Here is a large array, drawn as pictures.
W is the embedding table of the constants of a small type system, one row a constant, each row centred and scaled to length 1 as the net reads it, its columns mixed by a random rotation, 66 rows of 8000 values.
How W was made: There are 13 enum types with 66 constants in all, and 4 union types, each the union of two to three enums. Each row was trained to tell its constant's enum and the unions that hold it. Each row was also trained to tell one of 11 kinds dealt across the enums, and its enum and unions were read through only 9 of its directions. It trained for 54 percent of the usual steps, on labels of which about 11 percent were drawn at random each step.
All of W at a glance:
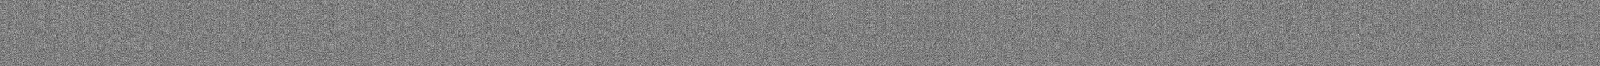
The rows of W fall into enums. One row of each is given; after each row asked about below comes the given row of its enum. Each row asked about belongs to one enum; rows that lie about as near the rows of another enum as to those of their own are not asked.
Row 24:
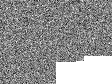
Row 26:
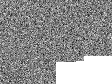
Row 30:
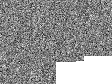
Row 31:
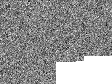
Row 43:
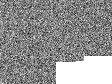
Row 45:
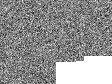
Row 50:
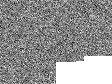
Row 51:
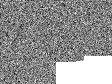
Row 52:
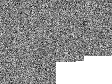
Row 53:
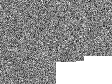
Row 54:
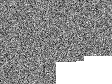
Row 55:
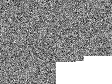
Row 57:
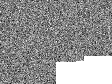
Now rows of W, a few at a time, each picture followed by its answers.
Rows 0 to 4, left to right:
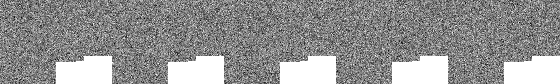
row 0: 55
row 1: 45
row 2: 45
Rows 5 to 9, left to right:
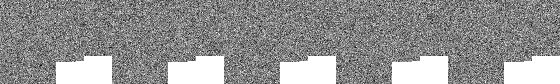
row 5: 52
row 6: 55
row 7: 55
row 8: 45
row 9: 52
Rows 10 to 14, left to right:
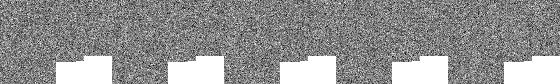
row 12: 57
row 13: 43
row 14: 52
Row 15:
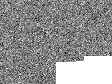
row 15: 45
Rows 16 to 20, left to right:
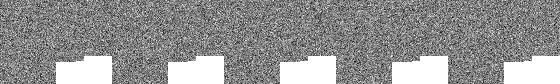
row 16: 57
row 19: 30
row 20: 31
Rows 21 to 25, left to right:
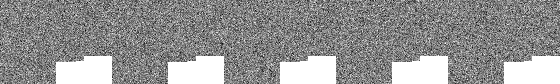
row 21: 57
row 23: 43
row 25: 57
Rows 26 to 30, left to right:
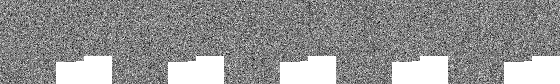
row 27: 43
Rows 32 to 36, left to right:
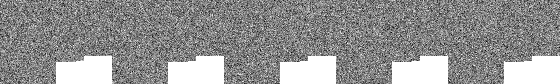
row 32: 51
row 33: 51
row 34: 54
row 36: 31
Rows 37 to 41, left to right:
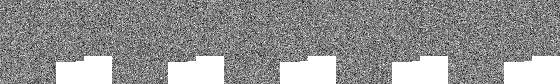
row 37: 52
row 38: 43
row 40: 43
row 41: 57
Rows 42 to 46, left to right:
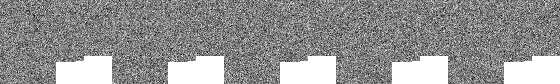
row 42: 45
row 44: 53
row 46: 45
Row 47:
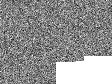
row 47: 43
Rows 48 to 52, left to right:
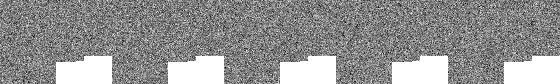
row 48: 54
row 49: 55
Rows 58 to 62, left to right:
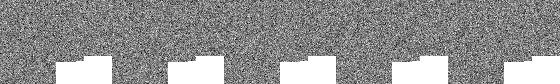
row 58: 54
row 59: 55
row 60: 57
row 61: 51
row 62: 54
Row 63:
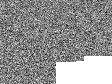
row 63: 50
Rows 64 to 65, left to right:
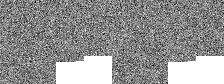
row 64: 54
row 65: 55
